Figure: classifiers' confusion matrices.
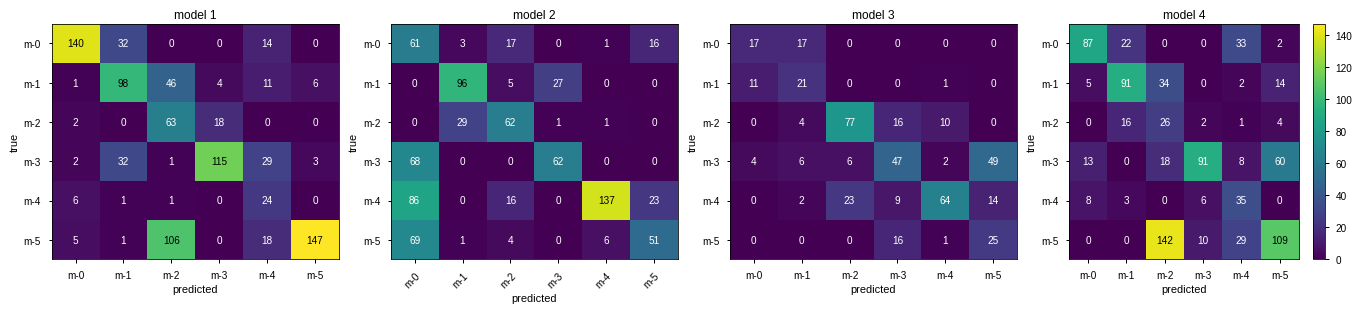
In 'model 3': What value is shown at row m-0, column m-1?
17
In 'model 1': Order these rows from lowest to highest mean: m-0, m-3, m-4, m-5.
m-4, m-3, m-0, m-5
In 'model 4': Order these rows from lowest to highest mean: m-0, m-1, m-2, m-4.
m-2, m-4, m-0, m-1
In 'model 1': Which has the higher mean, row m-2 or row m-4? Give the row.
m-2
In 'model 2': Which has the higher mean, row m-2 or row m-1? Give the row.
m-1
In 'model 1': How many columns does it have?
6
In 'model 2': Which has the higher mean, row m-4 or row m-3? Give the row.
m-4
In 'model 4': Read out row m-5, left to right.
0 0 142 10 29 109
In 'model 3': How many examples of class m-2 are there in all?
107
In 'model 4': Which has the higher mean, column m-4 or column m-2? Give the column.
m-2
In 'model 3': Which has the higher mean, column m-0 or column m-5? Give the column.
m-5
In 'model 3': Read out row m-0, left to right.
17 17 0 0 0 0
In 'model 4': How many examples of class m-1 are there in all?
146
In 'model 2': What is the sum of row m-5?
131
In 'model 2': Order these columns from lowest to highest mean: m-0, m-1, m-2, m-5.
m-5, m-2, m-1, m-0
